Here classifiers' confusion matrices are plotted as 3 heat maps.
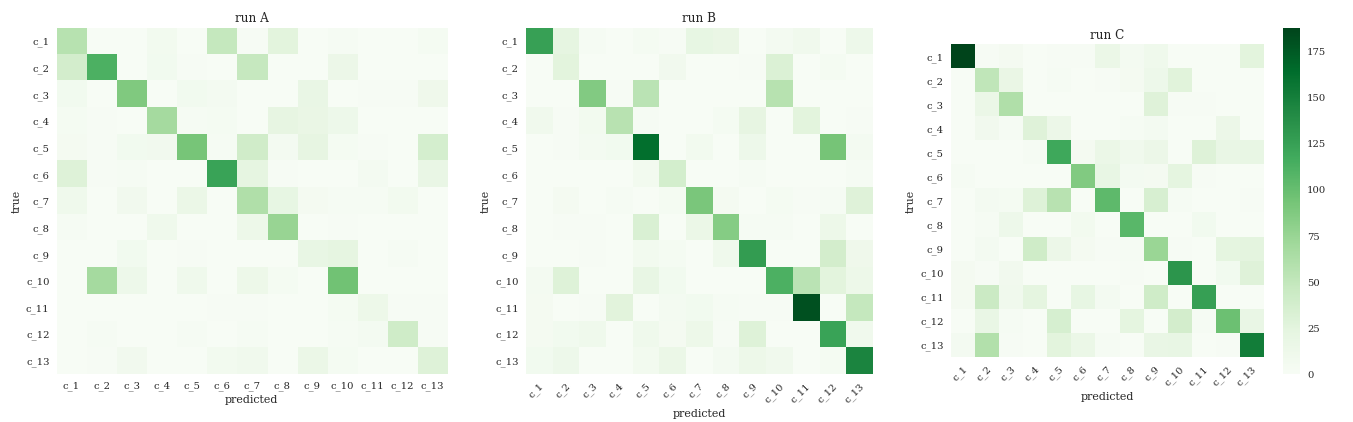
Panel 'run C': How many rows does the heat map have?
13
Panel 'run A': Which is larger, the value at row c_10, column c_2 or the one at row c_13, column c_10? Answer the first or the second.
the first
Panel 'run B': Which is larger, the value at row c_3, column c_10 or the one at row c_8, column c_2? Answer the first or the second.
the first
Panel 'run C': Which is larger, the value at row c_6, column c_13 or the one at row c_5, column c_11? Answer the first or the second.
the second
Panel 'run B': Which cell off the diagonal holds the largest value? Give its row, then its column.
c_5, c_12
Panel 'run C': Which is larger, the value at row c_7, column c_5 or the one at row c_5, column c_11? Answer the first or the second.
the first
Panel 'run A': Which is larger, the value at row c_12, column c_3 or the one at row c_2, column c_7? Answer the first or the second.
the second
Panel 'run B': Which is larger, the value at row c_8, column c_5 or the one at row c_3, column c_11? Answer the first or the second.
the first
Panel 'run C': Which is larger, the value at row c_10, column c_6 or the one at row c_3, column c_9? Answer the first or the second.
the second
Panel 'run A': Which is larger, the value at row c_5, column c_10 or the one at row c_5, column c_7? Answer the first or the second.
the second
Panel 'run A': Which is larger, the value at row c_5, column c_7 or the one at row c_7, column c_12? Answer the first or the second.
the first
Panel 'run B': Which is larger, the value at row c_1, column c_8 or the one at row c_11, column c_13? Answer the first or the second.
the second
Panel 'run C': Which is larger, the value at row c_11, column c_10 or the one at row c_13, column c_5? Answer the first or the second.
the second
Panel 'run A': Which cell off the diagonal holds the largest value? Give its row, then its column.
c_10, c_2
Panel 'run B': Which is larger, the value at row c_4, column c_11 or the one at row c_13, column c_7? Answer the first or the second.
the first
